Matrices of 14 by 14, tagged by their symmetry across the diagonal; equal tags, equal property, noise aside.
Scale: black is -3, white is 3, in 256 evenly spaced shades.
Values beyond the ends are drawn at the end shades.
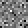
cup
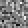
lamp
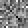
cup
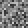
cup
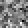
lamp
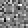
lamp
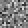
lamp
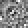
cup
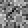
cup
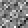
cup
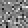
lamp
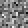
lamp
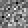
cup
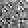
lamp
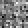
lamp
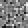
lamp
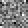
lamp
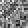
cup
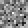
cup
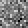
cup
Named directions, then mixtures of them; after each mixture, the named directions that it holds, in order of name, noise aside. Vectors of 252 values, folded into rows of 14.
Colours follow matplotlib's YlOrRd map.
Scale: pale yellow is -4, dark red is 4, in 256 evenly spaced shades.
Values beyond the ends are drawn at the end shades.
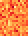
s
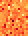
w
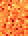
w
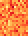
s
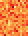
s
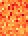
s, w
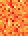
s, w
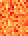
s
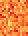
s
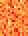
s, w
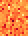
w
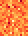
s, w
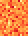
s, w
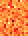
s, w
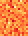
s, w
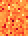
w
